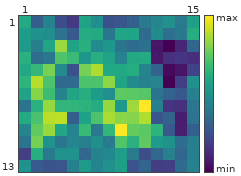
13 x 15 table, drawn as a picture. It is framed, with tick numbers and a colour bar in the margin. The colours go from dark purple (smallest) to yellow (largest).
Odd rows or columns: none. Stripes: none. Average level on the scale: 50%.
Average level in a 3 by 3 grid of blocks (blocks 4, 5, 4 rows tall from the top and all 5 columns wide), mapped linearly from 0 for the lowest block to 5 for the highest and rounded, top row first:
2 2 0 / 4 5 0 / 2 3 1
